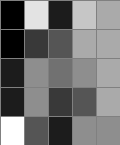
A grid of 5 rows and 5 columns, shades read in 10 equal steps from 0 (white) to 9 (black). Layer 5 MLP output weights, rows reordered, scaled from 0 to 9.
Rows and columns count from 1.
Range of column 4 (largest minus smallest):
4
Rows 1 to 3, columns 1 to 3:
9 1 8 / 9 7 6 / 8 4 5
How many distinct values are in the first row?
5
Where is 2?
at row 1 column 4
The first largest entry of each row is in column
1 1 1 1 3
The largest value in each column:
9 7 8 6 4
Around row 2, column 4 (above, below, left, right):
2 4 6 3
